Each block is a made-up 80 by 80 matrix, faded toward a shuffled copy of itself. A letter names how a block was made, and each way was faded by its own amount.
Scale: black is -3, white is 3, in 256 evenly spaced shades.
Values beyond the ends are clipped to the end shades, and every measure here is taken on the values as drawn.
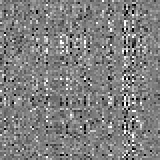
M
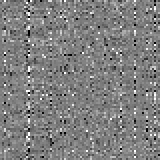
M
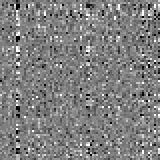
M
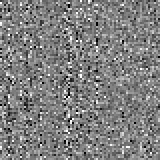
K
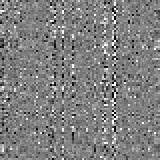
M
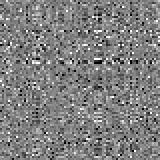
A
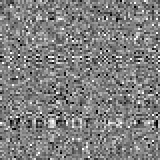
A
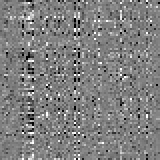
M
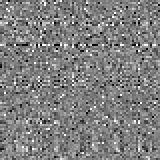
A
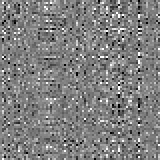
M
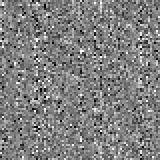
K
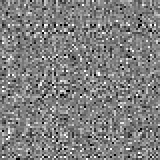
A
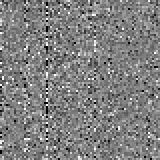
K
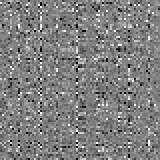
M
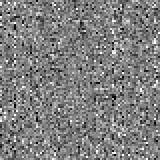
K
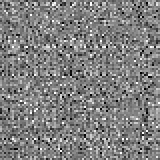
A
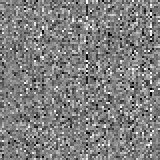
K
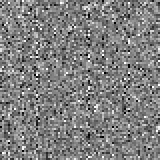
K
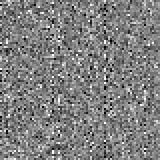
K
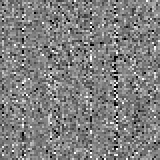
K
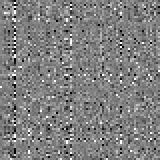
M
